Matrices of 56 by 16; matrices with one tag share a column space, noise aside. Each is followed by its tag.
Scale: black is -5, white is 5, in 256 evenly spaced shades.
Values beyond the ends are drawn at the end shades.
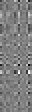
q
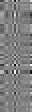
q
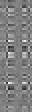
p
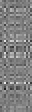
p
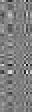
q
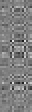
p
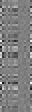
p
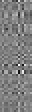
q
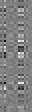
p
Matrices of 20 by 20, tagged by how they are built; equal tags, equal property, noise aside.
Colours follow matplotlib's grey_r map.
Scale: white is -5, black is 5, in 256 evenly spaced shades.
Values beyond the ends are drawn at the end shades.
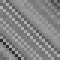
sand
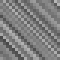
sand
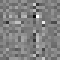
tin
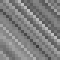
sand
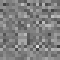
tin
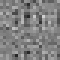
tin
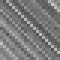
sand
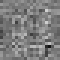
tin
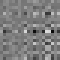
tin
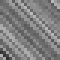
sand
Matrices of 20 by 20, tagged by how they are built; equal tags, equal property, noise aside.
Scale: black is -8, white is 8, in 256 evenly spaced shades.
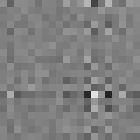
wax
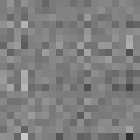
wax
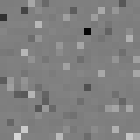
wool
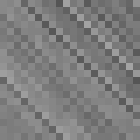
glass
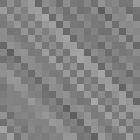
glass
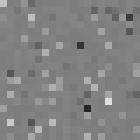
wool
